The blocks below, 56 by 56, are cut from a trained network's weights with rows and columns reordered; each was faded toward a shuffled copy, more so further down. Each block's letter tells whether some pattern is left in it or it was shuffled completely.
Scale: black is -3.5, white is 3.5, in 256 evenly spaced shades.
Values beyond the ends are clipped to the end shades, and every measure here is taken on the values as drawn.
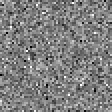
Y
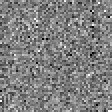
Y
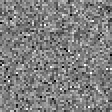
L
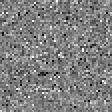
Y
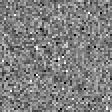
Y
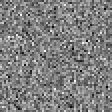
Y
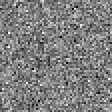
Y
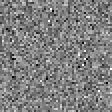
Y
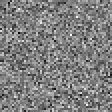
Y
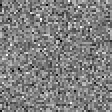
Y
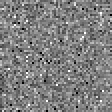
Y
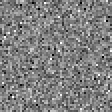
L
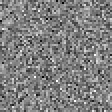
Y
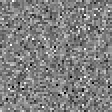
Y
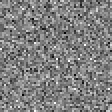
Y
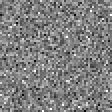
L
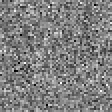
Y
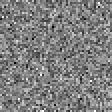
L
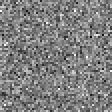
L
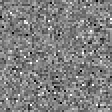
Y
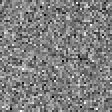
L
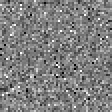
Y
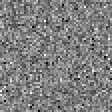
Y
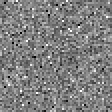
L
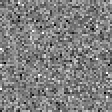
L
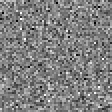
L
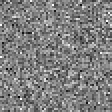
Y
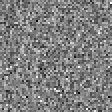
L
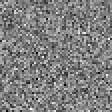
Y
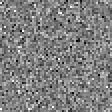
L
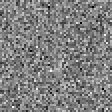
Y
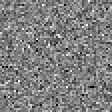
L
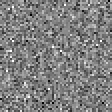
L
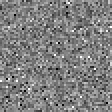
L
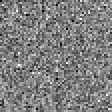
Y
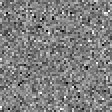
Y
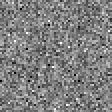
Y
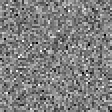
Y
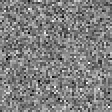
L
